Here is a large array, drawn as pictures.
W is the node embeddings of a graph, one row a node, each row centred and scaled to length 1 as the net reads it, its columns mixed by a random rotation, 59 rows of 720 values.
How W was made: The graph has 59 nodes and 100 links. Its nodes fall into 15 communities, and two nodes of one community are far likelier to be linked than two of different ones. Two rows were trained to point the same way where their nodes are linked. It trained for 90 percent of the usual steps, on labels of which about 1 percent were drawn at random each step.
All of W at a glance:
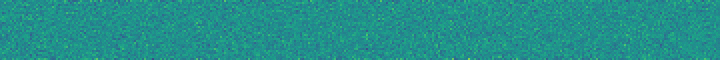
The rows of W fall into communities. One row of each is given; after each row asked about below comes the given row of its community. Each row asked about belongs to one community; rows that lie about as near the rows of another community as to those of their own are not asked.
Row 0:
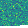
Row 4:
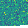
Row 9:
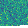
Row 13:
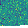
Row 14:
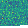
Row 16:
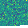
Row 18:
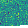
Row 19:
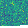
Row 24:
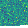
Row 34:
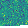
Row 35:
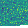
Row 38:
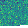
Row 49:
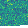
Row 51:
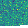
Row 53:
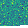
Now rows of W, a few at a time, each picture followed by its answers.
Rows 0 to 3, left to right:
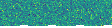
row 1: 0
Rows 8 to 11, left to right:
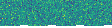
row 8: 14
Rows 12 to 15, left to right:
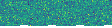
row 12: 51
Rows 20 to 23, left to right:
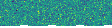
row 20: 51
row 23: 13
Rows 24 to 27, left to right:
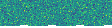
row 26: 4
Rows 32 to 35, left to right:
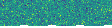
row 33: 9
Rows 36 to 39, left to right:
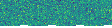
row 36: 4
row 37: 34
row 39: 35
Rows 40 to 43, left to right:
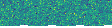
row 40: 16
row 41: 53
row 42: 18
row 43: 38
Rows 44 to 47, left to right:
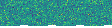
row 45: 24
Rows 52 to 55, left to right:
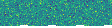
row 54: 49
